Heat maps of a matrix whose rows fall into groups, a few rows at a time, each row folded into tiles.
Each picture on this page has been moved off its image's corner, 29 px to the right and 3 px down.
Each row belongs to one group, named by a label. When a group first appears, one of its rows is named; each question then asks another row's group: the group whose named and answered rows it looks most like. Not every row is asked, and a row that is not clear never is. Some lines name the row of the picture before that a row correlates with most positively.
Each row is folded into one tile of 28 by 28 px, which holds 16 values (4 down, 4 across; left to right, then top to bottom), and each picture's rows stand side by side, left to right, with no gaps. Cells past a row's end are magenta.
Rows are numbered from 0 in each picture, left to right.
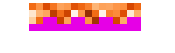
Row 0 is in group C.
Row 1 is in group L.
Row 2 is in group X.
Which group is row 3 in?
L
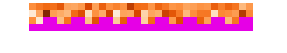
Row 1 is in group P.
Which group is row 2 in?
C
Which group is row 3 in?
C
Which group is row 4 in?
C
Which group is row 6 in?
L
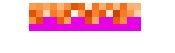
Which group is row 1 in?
L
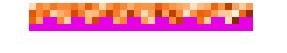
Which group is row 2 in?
P
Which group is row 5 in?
X
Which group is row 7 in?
P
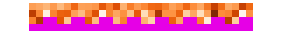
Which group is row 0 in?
X
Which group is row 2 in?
L
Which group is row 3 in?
C
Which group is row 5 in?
L
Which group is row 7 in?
L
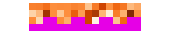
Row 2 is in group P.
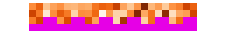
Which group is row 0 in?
X
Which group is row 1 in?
X
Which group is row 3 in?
P
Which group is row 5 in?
C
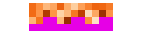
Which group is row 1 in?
P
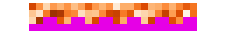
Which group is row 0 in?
P
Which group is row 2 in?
P
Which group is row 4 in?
P
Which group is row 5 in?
L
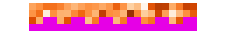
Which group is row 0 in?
L
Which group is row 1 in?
P
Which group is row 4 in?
C
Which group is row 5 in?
C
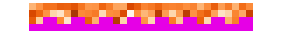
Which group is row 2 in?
L
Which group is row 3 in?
L
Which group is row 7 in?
C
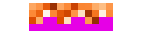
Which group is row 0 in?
L
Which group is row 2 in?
X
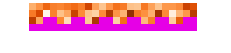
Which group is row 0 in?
L
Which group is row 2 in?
P
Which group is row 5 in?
C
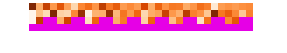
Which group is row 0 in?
C
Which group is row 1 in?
P
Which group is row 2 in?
C
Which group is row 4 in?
C
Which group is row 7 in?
X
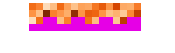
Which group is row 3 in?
P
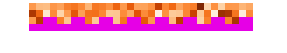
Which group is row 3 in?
C
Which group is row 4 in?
L
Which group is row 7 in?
X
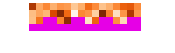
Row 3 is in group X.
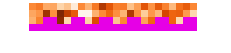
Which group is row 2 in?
C
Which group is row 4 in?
C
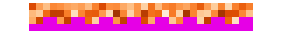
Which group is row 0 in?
P
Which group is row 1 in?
X
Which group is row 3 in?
X
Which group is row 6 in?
P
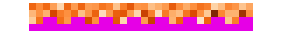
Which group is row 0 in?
C
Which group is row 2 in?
L
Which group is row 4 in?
X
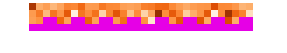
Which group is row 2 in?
L
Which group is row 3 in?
X
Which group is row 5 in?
X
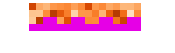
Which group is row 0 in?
P
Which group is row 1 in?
X
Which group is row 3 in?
X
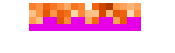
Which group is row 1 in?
L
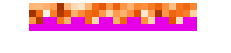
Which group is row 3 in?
P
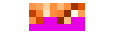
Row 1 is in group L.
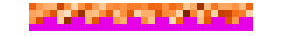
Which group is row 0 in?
P
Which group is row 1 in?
P
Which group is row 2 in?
P
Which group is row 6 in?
C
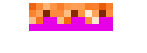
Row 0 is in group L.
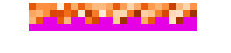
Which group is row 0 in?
P
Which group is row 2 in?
X
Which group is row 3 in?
P
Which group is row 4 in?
P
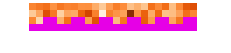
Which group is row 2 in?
X
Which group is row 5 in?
C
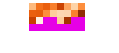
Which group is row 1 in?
P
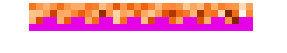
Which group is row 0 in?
P
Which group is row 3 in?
C
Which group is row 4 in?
P
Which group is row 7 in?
X
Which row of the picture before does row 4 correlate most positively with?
1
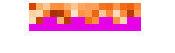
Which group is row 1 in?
X
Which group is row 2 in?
L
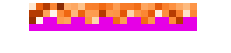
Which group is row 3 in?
L
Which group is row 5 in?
X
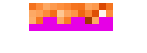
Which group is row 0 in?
P
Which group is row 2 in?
L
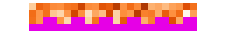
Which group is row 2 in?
C
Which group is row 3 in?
C
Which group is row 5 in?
L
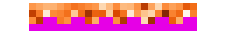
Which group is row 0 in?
X
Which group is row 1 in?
L
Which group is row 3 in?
X
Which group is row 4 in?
P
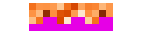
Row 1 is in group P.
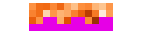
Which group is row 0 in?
L
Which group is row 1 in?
P
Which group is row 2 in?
X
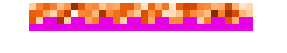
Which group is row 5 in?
C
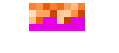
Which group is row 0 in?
C
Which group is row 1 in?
P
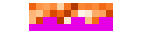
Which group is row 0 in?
P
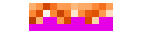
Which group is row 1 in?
X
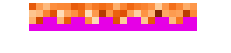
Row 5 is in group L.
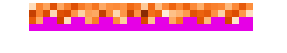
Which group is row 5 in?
C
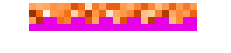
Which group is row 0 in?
X
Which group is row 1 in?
L
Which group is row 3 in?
P
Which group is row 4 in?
P
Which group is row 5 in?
C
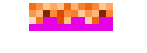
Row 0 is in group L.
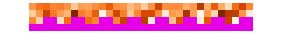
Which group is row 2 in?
L
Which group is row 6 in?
C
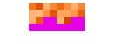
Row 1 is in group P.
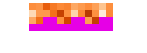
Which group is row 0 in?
C
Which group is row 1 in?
X
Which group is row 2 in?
X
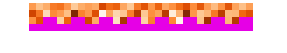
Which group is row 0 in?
X
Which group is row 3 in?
P
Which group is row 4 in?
C
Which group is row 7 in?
P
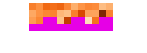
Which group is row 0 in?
C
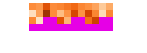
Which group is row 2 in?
X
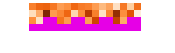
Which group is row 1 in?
L
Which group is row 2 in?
X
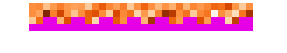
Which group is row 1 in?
X
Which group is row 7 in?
P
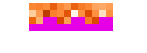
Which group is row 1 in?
L
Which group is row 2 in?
X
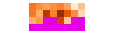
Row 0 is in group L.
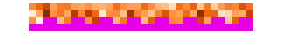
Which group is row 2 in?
X
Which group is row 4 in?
P
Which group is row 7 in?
C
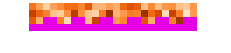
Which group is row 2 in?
P
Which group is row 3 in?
C
